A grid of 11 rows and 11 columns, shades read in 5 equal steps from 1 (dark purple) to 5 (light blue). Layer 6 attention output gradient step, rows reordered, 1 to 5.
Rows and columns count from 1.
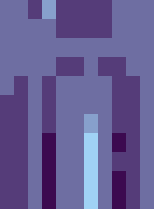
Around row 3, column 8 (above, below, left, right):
2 2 3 3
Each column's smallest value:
2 2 2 1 2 2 2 2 1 2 3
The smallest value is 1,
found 7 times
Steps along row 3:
same same same same same same same same same same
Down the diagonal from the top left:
3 3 3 3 3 3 4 3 2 2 3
